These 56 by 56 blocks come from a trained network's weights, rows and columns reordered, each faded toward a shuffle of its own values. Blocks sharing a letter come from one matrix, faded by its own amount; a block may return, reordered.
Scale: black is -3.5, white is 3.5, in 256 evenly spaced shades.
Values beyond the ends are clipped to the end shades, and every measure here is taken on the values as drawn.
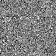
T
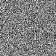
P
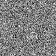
P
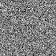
T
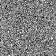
T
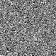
P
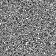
T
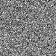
T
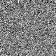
T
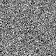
T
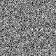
P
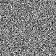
P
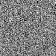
P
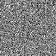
P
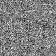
P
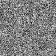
P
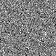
T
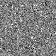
T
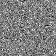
T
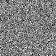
T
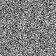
P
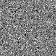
P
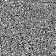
T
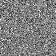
T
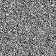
T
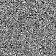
P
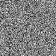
P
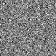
P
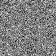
T
